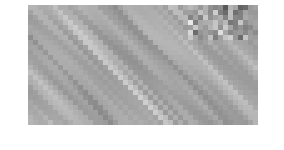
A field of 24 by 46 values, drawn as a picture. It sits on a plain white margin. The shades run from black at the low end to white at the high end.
Grain: diagonal, down to the right. Odd patch: rougher, in the top right. Roughest part: top right. Histogram: heavy tails on both sides. Mirror symmetry: none. Slope: none.
